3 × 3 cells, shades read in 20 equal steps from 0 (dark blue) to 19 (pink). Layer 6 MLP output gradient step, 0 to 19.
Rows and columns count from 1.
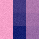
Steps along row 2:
down up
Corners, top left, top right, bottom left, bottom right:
19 13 19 11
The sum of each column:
57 7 36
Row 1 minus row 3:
0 4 2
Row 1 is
19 4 13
